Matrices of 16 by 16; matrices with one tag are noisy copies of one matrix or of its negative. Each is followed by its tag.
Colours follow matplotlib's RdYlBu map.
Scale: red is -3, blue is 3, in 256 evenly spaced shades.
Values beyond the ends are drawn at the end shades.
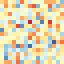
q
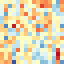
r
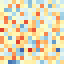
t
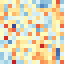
r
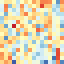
r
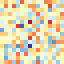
q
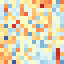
r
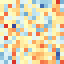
r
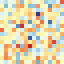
q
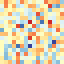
q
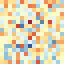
q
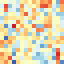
r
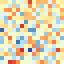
t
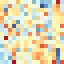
r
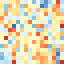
r
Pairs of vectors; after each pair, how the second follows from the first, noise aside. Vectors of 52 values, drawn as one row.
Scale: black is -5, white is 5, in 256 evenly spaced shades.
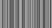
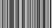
scaled up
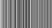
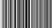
scaled up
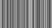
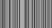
shuffled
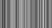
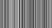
shuffled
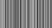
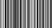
scaled up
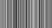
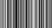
scaled up
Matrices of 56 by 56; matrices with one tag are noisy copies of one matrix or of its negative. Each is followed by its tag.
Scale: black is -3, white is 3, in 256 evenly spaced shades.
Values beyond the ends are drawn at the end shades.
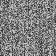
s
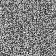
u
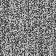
s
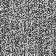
s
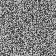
u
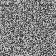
u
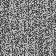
s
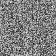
u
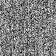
s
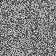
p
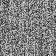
s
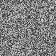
p
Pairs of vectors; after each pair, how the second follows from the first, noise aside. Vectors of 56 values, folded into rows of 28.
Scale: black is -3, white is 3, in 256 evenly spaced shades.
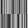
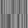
shrunk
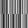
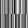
shuffled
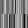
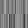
shrunk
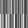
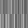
shrunk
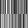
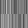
shrunk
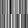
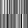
shuffled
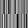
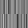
shrunk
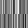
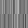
shrunk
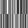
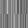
shrunk
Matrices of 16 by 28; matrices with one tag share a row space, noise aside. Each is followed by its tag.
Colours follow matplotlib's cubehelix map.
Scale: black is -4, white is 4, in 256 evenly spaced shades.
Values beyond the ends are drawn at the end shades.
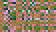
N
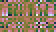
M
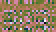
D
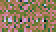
D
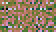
M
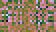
M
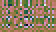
D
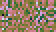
M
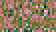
D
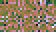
M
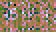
N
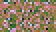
N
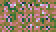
N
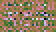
D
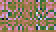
M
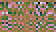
M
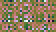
D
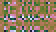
N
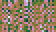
D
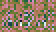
D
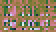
N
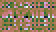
D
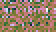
N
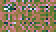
N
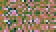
N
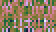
D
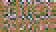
N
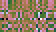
M
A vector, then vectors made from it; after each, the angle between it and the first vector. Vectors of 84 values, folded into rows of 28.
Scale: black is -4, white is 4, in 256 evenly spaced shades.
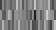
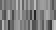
nearly parallel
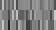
orthogonal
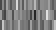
nearly parallel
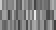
nearly opposite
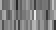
nearly opposite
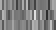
nearly opposite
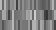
nearly opposite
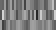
partly opposed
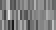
partly aligned
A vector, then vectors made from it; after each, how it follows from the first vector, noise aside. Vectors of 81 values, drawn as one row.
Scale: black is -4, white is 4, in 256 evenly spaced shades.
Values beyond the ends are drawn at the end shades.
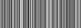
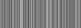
shrunk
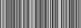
reversed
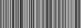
negated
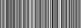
reversed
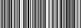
scaled up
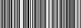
scaled up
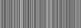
shrunk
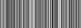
reversed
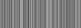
shrunk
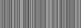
shrunk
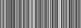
reversed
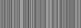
shrunk
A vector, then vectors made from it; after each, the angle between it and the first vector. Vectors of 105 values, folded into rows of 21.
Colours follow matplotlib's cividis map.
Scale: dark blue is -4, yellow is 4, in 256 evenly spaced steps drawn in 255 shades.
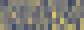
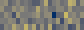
nearly opposite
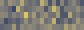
orthogonal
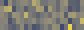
partly aligned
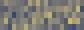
partly opposed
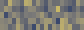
partly aligned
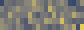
partly aligned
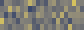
orthogonal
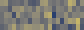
nearly opposite
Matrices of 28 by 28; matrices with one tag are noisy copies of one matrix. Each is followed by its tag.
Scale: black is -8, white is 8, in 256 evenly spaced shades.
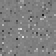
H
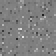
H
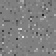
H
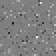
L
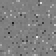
L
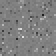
H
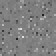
H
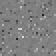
H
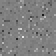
H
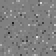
L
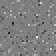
L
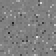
L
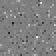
L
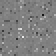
H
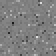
L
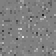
H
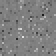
H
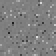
L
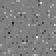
L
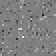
H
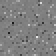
L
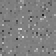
H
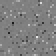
L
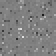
H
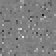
H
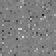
H
